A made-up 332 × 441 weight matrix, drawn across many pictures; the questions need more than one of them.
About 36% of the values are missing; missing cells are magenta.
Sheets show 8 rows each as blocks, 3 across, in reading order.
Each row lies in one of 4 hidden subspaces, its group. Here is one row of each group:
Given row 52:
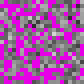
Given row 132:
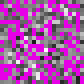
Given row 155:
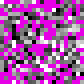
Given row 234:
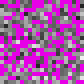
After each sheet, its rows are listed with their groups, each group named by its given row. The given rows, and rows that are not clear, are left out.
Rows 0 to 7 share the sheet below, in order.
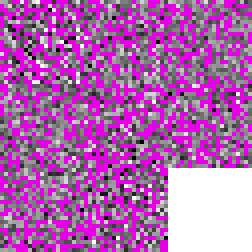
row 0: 155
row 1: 52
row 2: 155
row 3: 132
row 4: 132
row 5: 52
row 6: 52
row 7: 234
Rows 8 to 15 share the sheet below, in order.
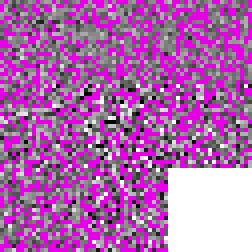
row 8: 52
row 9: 234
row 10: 132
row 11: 132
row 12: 52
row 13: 132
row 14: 155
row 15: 155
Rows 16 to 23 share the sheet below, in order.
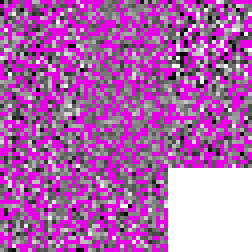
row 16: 234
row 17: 52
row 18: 155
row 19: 155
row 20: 52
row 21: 155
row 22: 155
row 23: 52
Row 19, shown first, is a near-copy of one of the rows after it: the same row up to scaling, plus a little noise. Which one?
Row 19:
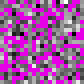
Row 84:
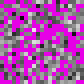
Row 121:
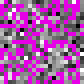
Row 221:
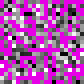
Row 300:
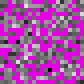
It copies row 84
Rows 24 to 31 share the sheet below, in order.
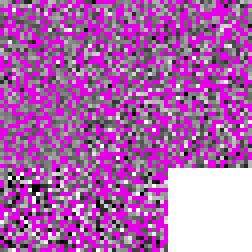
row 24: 52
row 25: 132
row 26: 52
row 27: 155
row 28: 234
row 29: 132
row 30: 155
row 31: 155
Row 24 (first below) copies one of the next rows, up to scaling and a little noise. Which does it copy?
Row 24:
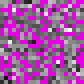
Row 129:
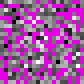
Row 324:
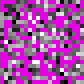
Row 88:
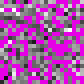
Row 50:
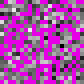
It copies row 88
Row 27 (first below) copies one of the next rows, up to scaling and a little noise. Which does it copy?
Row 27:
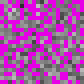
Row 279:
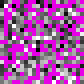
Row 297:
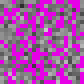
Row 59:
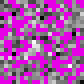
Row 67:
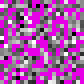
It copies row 297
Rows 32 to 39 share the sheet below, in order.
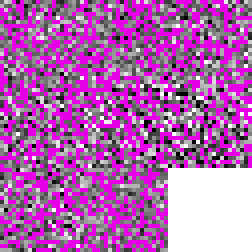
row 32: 52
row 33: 52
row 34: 52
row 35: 52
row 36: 234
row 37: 132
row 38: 52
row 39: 132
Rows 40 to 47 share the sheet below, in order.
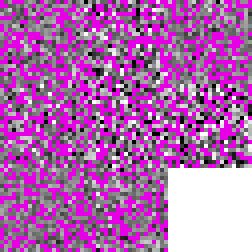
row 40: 155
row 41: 132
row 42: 132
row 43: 155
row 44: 234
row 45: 155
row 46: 132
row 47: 155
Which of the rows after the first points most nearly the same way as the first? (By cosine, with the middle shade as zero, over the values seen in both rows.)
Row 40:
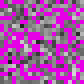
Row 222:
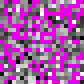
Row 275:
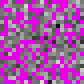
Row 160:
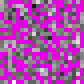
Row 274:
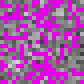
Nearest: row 274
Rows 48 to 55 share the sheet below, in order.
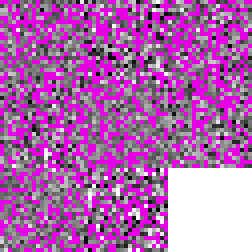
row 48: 132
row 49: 132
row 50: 52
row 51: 155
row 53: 155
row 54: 132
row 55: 52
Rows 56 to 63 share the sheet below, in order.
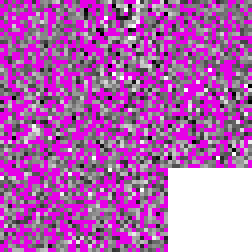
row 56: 155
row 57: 132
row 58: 234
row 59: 155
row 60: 155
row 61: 132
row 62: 52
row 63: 234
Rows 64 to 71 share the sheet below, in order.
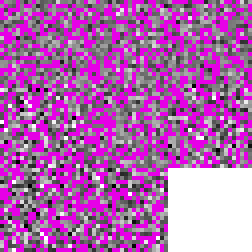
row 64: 234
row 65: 234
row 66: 155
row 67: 155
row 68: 155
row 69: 234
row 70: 155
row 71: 52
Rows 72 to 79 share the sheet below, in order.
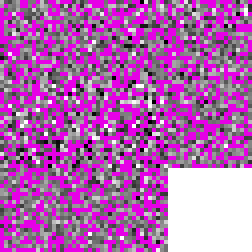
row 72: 155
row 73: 52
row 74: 234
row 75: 132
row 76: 132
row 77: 52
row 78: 155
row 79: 132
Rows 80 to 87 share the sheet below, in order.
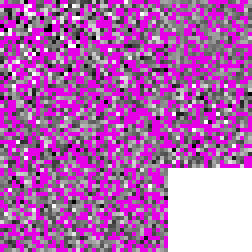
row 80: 234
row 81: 155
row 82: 234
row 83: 52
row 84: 155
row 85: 234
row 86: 155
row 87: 234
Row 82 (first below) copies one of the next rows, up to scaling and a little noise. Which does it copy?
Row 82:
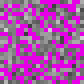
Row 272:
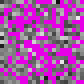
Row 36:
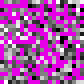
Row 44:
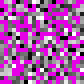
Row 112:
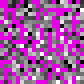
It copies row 36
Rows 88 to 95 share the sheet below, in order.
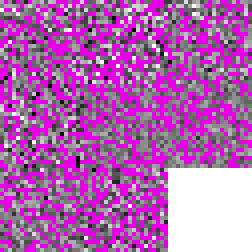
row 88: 52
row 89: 234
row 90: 234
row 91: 155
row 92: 155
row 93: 155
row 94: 155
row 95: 132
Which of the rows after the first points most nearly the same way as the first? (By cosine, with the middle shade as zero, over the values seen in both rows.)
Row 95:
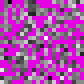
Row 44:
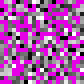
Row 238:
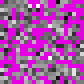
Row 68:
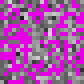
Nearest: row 68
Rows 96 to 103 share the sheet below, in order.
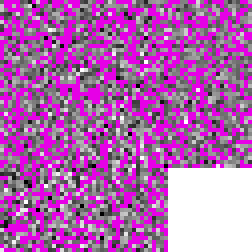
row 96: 52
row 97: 234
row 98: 132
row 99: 234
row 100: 132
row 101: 132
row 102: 234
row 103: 132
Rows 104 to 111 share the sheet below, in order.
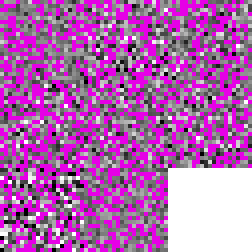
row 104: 132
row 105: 234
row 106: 234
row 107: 52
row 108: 155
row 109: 234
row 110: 132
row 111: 234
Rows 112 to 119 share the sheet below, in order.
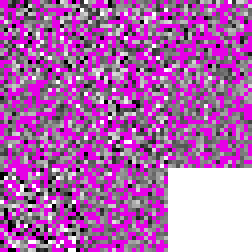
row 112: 234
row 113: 234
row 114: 132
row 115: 52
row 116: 132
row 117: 132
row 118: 155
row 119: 234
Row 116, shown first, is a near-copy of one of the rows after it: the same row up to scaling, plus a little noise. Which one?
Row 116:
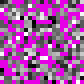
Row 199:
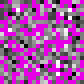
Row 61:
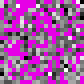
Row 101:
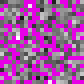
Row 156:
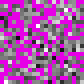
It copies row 101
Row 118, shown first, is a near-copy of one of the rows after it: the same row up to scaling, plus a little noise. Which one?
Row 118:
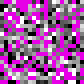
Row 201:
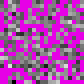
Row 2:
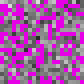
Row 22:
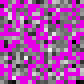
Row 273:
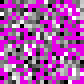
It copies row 22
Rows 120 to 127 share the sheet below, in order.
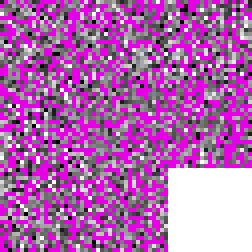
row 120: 155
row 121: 155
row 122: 132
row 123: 132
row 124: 132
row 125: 234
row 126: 234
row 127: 155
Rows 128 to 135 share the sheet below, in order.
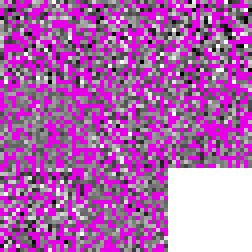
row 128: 132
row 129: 52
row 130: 234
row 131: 132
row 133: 234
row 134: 234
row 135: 52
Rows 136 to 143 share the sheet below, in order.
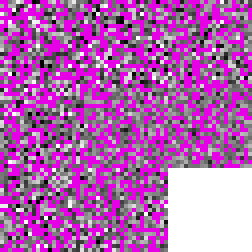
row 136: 155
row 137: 155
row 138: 132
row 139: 52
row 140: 132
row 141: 155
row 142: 132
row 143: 234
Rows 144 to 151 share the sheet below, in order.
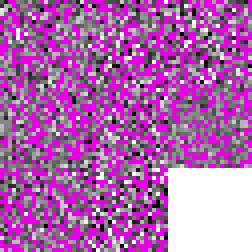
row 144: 132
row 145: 132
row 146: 234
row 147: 155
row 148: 234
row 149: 155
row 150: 234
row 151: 132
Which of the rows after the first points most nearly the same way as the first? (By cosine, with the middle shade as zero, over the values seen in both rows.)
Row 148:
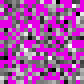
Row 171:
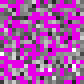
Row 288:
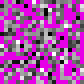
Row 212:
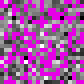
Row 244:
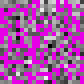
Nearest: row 244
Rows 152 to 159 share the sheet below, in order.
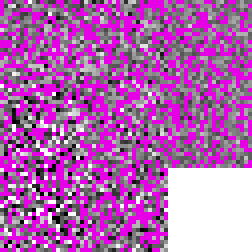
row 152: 132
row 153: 52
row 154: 155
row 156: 132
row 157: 155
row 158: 234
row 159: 52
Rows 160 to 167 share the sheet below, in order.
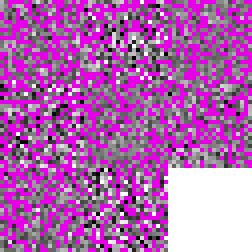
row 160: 155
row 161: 234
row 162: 155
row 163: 52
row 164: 155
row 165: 52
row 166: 155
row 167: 234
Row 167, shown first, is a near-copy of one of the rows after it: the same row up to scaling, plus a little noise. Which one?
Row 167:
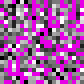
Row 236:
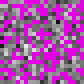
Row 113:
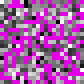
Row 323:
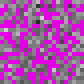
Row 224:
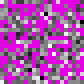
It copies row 113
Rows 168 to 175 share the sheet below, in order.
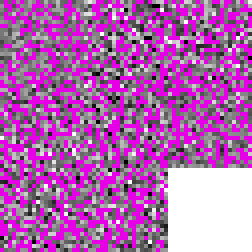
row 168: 155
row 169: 234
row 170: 234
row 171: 155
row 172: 155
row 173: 52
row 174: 234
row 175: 234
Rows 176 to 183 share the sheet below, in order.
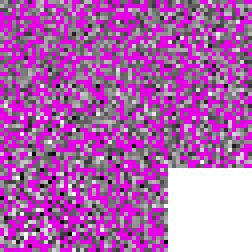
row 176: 132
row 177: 234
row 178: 155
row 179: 234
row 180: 52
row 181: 234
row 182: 132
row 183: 132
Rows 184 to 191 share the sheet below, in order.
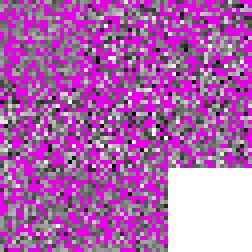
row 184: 52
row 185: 155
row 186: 132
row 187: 132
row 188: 234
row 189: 52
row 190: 132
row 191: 132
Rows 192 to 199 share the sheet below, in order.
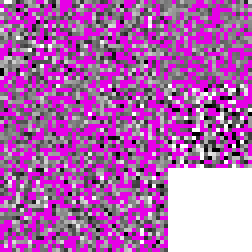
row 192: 132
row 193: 234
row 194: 132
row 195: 234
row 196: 234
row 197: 234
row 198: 155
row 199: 132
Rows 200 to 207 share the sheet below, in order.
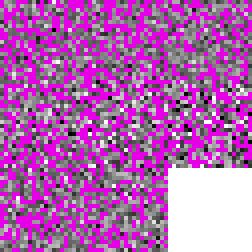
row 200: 52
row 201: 155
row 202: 234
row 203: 234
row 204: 132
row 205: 52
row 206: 132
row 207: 52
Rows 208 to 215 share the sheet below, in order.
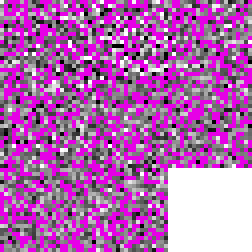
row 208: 234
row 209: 234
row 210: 52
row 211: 52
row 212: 132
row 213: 52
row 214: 234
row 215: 155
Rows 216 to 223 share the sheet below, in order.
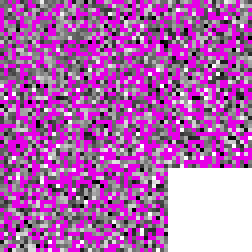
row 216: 155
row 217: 155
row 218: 132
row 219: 52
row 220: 132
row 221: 155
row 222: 132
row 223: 132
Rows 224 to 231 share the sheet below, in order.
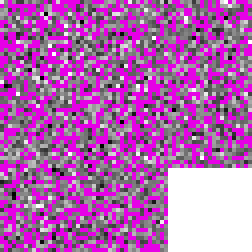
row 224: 234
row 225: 132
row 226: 52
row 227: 132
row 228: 52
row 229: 234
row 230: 52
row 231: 52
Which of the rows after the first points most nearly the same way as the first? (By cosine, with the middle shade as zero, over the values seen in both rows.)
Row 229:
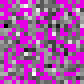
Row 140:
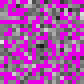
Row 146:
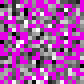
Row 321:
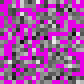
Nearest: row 140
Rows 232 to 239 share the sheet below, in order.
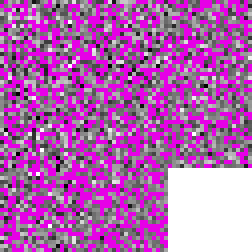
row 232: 155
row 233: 132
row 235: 132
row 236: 234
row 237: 155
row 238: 234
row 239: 132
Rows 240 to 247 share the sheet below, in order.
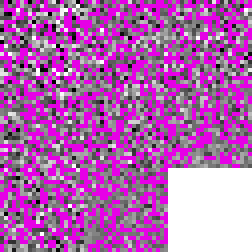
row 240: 132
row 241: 132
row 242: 234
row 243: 132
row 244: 132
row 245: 155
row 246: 132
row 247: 234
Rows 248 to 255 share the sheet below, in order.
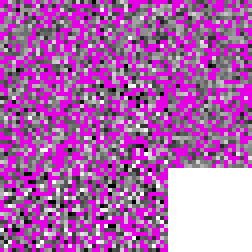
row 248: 132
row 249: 132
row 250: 155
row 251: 155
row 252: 52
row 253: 132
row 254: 234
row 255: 155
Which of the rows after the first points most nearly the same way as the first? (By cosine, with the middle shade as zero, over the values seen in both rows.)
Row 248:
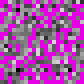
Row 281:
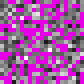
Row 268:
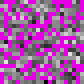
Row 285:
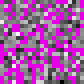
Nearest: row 281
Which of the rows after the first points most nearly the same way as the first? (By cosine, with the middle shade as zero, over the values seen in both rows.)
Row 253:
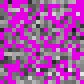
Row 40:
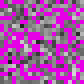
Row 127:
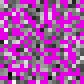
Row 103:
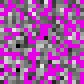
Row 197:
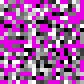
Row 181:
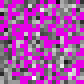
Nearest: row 181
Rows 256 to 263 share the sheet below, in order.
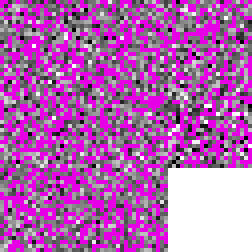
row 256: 132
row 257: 52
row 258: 132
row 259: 234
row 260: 132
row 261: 52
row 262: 52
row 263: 155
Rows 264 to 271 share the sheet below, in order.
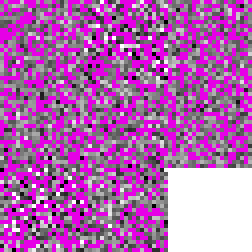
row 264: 52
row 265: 52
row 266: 132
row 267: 132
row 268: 52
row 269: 52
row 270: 155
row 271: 132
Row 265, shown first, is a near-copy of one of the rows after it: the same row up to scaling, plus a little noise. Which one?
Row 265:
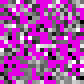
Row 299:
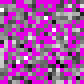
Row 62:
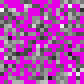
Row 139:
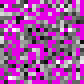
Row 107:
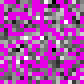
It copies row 62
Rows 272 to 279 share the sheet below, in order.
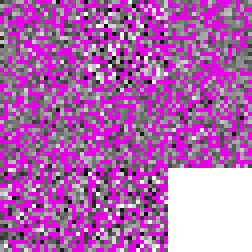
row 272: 234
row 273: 155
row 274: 155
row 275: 52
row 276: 155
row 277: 155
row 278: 52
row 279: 155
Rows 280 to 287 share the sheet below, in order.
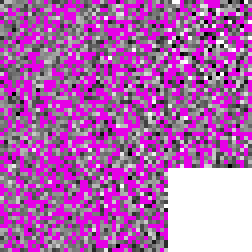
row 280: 52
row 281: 155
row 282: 132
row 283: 155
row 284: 132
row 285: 155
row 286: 132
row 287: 234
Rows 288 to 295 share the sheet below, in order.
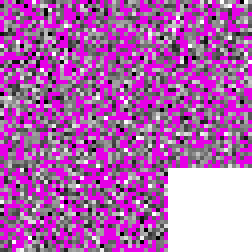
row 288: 234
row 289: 132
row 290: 52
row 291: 52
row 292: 155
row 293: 155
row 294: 234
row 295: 234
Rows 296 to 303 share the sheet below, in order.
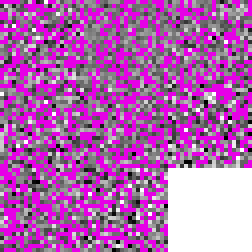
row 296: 155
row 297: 155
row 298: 52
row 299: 52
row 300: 155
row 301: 234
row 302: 155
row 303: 234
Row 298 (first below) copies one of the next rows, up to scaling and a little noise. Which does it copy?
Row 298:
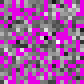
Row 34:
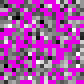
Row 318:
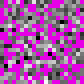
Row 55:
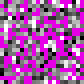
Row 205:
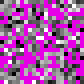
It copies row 205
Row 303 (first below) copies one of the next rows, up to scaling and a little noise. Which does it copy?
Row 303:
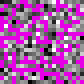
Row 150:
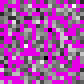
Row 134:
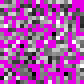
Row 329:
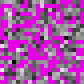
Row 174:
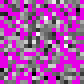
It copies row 174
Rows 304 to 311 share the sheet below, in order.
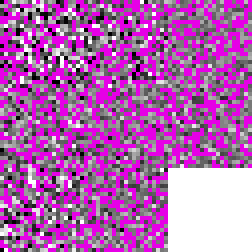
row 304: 234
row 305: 52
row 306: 132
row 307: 155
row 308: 234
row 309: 155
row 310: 132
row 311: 132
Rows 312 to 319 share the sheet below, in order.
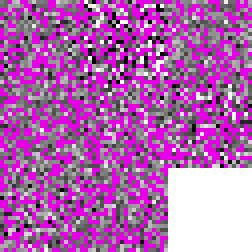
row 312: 52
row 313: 52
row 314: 234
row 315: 132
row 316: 234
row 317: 132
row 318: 52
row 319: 132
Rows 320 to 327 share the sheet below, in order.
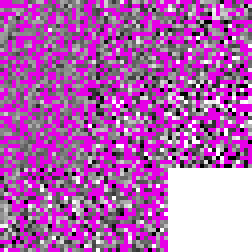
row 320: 52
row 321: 155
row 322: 52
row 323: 234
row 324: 52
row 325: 132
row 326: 234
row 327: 155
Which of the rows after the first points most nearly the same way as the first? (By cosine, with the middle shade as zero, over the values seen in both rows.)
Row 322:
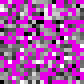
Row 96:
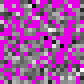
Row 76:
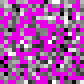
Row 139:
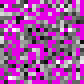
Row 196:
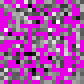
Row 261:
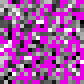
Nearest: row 96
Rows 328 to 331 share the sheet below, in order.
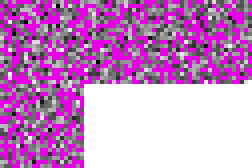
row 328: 155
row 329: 234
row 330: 155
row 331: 234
